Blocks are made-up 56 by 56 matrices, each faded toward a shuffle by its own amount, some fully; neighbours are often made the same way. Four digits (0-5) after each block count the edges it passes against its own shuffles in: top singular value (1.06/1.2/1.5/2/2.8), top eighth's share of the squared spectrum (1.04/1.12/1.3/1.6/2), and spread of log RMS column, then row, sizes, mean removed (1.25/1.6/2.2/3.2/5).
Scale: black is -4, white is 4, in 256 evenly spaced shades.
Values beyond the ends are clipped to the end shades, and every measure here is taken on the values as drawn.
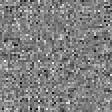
4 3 2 2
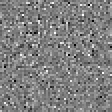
3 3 1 1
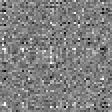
4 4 2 2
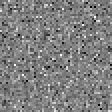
0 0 0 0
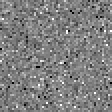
0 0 0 0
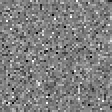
0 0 0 0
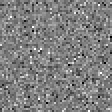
2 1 0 0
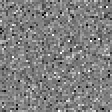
0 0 0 0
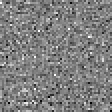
3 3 1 1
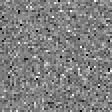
1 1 0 0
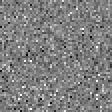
2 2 0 0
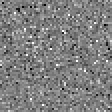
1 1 0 0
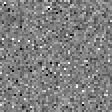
1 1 0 0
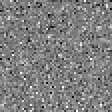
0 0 0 0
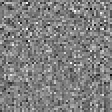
4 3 2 2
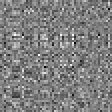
4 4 3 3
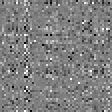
4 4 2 2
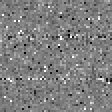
2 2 0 1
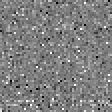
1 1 0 1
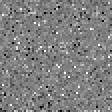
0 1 0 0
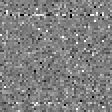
2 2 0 1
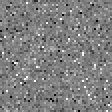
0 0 0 0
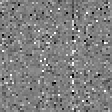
2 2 1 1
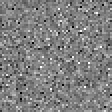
1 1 0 0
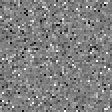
0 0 0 0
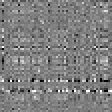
4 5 3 3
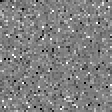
0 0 0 0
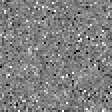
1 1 0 0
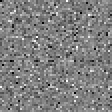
3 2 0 1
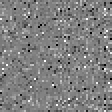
3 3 1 0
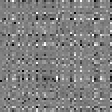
5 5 3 3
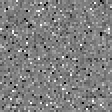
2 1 0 0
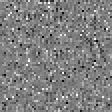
3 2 1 0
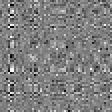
5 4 3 3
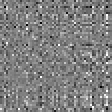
4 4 2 2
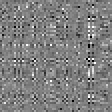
5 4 3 3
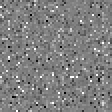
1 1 0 0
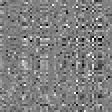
4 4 2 2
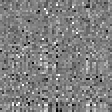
4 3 2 1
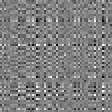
5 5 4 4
